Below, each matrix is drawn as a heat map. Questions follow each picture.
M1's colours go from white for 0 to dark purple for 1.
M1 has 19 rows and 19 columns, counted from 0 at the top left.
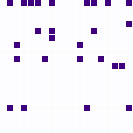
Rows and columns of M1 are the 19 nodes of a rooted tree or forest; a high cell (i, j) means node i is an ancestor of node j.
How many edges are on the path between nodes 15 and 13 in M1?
3
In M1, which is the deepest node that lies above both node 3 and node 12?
15
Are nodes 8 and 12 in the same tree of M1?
no
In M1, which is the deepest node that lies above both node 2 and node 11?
6
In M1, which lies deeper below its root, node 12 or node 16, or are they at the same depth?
node 12
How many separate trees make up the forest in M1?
4
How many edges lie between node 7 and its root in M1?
3
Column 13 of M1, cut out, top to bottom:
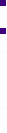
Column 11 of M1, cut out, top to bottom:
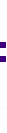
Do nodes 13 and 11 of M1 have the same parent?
no
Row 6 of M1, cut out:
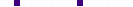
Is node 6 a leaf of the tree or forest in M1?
no
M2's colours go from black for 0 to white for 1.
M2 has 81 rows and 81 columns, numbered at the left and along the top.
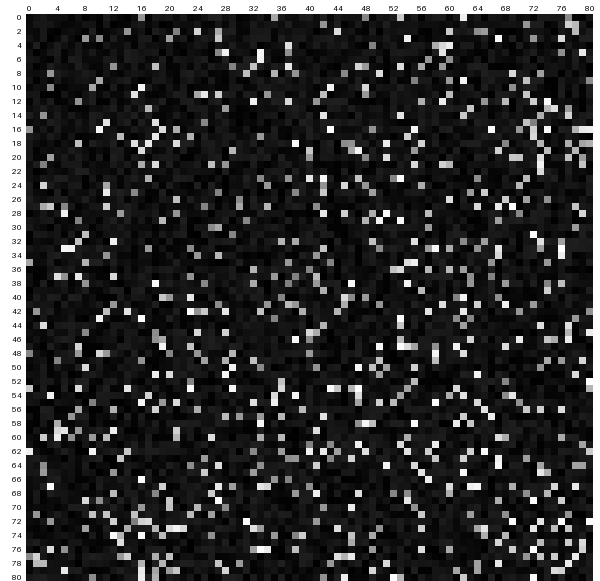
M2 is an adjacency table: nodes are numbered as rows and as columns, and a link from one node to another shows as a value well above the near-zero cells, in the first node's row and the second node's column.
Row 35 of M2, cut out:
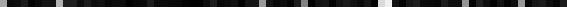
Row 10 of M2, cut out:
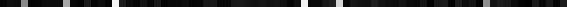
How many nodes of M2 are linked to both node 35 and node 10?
1
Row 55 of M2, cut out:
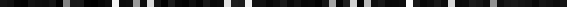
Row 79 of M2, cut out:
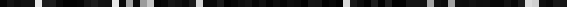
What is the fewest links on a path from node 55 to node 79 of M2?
2
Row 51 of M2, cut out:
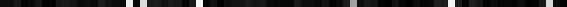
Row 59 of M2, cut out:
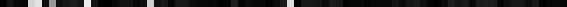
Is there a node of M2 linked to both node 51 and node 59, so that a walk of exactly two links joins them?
no
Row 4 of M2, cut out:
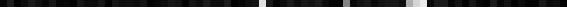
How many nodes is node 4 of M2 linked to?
5
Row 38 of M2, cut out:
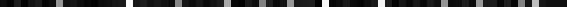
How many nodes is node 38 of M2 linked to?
12
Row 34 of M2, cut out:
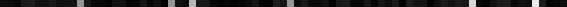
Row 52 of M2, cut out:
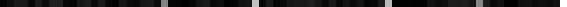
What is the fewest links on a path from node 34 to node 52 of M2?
3
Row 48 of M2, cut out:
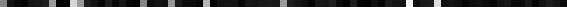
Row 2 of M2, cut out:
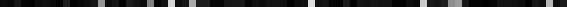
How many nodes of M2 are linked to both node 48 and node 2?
1
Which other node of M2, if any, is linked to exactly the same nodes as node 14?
node 44
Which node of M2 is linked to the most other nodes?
node 73
